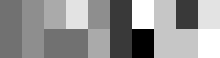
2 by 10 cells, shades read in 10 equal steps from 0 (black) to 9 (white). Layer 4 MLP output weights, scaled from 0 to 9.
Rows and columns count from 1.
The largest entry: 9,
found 2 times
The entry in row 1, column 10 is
8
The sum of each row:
56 48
